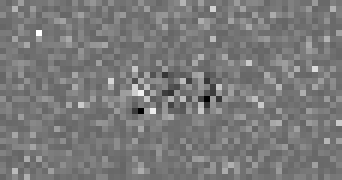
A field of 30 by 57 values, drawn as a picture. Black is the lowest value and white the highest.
No regular stripes run through it. In the centre lies a patch that is rougher than the rest. Neither half mirrors the other. Values change most from cell to cell in the centre. There is no overall slope. Most values sit low, with a long tail of high ones.
